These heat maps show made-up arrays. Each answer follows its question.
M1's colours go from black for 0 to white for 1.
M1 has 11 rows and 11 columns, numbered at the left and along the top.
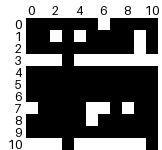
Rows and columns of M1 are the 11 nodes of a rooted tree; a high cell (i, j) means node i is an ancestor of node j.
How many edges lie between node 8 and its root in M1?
3
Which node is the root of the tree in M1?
3
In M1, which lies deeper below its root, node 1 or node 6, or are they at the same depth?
node 6
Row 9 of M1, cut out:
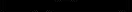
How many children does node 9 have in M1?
0
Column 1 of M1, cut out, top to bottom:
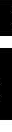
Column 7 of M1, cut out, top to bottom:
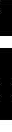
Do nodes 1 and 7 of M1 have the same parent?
yes
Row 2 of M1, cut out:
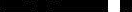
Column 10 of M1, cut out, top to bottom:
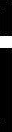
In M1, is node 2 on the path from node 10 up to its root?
no
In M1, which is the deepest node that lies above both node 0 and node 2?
10
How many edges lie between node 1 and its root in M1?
2
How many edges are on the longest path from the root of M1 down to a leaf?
4
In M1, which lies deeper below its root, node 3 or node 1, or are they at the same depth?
node 1
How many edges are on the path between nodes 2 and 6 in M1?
5
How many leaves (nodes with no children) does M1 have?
4
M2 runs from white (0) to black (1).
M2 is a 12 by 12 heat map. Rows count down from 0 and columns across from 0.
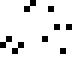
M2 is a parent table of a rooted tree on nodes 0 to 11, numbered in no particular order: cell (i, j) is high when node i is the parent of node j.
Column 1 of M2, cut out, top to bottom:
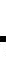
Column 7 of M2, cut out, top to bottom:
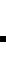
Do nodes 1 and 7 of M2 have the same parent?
yes
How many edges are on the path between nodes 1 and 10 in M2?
2
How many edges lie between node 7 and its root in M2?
1
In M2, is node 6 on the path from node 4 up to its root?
yes
